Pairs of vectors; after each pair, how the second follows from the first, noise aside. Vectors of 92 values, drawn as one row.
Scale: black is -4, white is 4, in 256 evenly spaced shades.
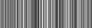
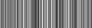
copied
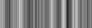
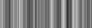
copied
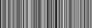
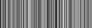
copied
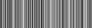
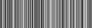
copied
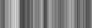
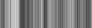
copied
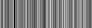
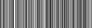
negated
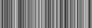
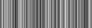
negated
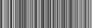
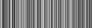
negated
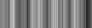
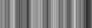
copied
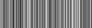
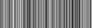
negated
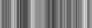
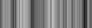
negated
